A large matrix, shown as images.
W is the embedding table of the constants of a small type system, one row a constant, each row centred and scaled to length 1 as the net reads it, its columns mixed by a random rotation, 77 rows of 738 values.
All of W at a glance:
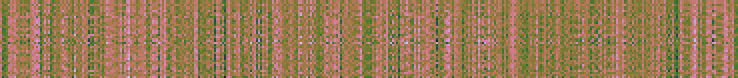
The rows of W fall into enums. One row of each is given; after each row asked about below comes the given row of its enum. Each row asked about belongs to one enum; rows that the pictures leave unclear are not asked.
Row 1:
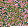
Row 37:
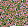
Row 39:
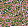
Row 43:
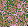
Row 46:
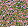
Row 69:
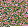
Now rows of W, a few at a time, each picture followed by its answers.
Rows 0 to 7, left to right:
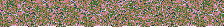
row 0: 43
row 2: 1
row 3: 43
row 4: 46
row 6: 1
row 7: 43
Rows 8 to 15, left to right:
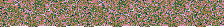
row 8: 1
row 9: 43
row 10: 39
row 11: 1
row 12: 43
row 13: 69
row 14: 43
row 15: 37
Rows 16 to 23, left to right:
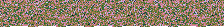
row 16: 69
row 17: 46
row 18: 39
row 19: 37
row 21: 1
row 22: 69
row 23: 39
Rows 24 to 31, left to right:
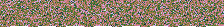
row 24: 46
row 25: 39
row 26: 1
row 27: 43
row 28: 69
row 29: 37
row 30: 39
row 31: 69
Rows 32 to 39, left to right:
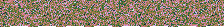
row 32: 1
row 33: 39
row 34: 46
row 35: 37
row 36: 43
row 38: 69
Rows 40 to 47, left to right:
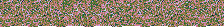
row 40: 39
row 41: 39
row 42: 43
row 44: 69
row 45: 39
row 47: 39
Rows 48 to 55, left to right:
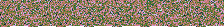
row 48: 37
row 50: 37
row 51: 69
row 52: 69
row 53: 43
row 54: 39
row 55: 1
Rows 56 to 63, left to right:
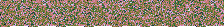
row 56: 37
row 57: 1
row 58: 69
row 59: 1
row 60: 46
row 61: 39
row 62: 43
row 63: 1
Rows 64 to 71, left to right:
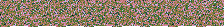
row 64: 37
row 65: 39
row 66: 39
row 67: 69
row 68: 1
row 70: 37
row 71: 46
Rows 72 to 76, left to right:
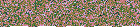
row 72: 69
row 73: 43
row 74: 46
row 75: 39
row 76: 1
